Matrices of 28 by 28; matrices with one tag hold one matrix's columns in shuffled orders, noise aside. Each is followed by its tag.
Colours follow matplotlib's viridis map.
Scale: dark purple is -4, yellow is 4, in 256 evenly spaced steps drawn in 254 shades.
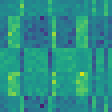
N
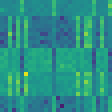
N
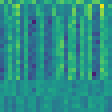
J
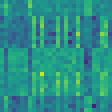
N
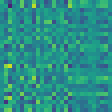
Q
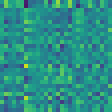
Q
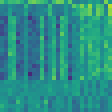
J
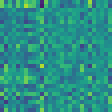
Q
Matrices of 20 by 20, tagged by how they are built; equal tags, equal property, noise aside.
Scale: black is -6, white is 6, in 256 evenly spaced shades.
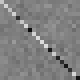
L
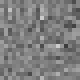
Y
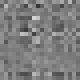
Y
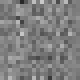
Y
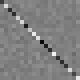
L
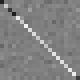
L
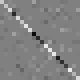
L
